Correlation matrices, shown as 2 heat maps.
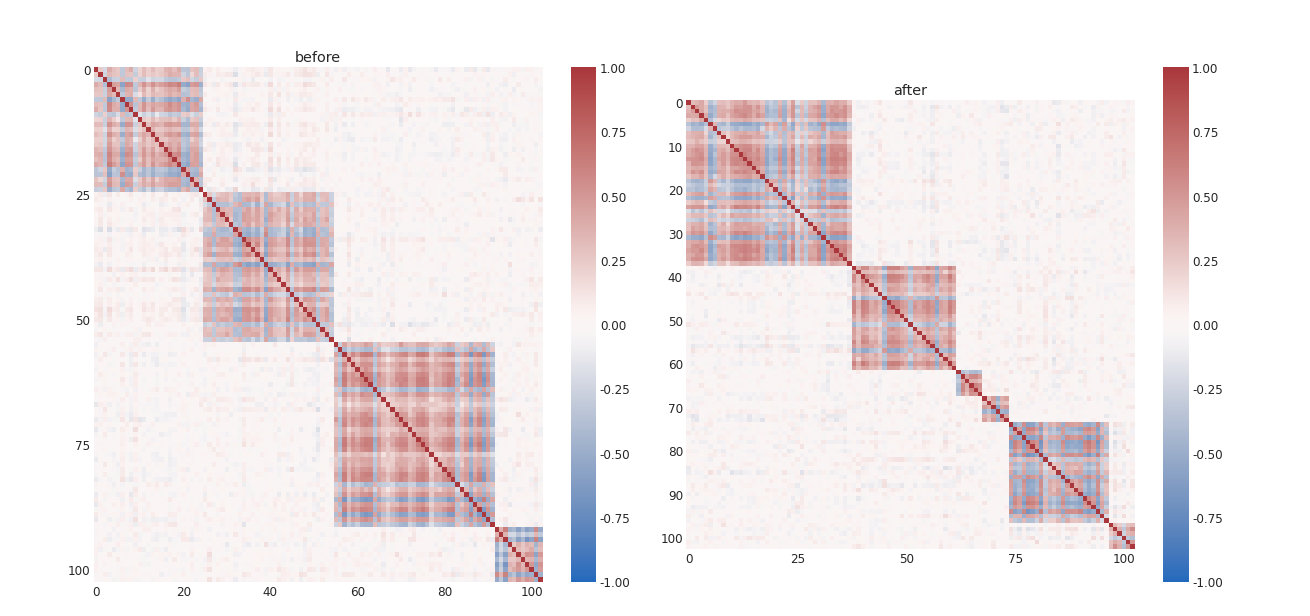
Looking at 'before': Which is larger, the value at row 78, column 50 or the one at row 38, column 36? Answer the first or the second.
the second
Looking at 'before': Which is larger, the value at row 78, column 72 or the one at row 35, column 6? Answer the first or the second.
the first
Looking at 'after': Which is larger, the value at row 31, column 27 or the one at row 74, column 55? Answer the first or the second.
the first
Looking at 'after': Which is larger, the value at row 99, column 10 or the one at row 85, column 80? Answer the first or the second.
the first
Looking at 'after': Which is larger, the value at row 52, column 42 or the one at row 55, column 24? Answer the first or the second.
the first
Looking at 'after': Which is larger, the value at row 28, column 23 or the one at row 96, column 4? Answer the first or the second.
the first
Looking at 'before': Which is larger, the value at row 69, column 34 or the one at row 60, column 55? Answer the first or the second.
the second
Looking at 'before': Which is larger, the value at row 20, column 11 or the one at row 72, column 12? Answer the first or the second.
the second
